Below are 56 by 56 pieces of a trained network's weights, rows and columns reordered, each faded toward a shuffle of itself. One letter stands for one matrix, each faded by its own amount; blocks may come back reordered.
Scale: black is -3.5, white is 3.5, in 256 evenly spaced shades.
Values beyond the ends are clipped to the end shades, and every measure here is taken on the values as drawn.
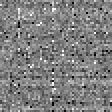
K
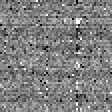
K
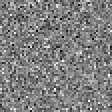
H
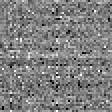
K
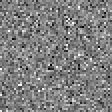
H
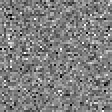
H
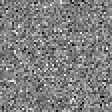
H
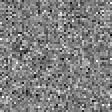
H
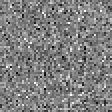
H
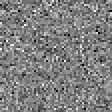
H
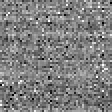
K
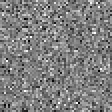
H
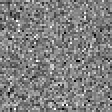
H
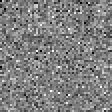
H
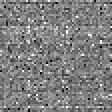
K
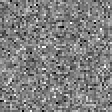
H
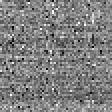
K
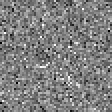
H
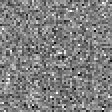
H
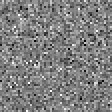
H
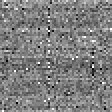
K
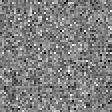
H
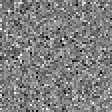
H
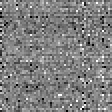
K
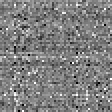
K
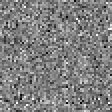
H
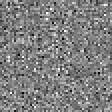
H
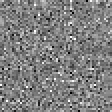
H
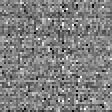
K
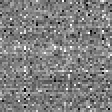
K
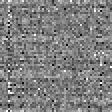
K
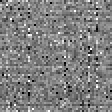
K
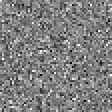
H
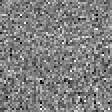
H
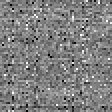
K
